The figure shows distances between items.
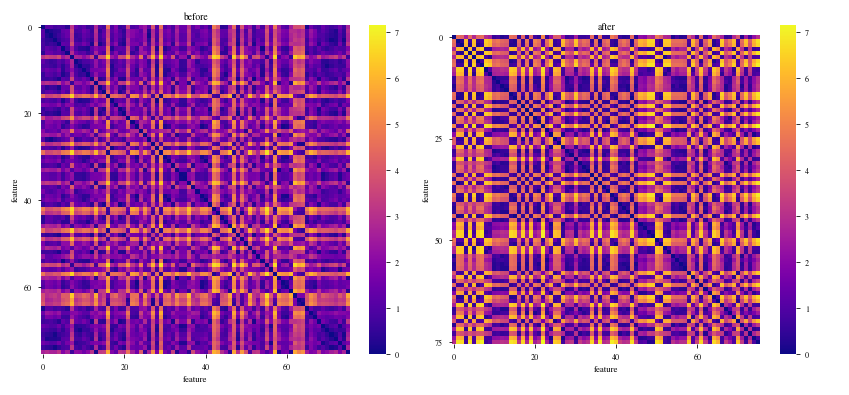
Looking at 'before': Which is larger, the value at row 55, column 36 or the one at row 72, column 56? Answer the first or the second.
the second
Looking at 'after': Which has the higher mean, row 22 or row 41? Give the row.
22
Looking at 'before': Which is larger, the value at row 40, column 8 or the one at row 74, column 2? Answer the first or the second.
the first
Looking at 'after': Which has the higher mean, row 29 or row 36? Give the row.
36
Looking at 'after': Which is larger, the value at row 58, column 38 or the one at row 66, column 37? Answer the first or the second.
the first
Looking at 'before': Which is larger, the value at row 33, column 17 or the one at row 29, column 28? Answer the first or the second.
the second
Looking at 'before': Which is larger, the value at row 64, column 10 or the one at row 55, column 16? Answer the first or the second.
the second
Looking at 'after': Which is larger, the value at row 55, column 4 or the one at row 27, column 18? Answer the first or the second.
the first
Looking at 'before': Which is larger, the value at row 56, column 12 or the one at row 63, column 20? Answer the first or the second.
the second
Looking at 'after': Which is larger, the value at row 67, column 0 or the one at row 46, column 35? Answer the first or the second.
the second
